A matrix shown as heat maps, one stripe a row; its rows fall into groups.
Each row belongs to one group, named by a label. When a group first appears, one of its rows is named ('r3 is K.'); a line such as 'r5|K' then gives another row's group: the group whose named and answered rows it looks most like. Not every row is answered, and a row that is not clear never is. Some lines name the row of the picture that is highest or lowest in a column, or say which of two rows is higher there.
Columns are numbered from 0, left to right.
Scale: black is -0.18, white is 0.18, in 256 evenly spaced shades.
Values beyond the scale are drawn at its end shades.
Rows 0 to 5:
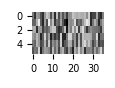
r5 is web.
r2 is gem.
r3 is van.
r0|van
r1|van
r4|van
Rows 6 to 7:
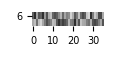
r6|van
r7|gem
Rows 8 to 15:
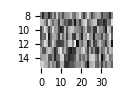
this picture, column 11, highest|14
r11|web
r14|gem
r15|gem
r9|gem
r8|van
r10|web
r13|gem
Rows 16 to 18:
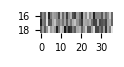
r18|gem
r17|web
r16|web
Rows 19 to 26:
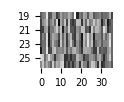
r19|web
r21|van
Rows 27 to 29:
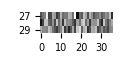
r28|van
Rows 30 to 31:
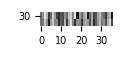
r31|web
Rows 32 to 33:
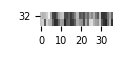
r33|gem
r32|gem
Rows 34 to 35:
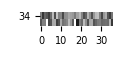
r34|van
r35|web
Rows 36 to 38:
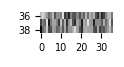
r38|web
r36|gem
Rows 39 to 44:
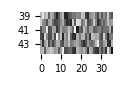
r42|van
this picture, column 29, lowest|40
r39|gem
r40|gem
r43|van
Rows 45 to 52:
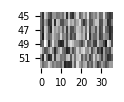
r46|van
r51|van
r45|van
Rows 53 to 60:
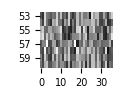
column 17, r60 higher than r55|Yes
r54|van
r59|van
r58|van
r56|gem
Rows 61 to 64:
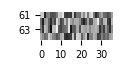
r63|van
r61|gem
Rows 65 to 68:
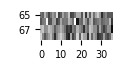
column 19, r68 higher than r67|No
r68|gem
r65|van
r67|gem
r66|web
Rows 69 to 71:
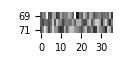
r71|web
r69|web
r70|van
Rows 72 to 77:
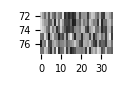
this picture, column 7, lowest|73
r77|van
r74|gem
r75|web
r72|gem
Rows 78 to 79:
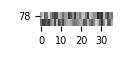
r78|gem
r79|van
